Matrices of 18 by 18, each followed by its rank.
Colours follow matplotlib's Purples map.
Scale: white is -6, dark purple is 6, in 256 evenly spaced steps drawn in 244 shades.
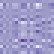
two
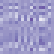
two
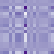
one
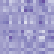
two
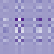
one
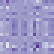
two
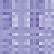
two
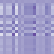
one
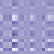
one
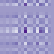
one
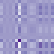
one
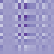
one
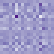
two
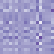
two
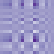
one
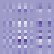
one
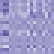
two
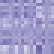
two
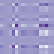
one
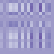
one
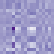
two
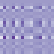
one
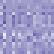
two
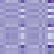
one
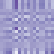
two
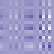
one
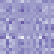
two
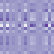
one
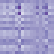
two
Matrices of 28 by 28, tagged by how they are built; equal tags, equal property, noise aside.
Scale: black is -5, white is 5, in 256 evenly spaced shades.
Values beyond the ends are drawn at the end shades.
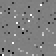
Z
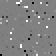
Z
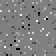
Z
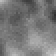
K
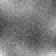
K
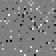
Z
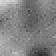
K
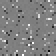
Z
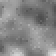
K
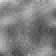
K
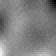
K
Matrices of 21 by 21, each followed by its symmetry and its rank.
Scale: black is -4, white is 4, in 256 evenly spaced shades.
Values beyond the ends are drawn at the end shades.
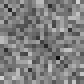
symmetric, full rank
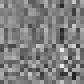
neither, rank three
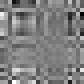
antisymmetric, rank two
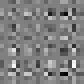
antisymmetric, rank two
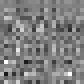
neither, rank three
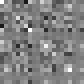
symmetric, rank three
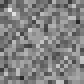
symmetric, full rank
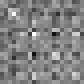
symmetric, rank three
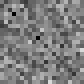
symmetric, full rank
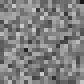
neither, full rank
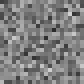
neither, full rank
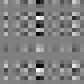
neither, rank one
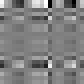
neither, rank one
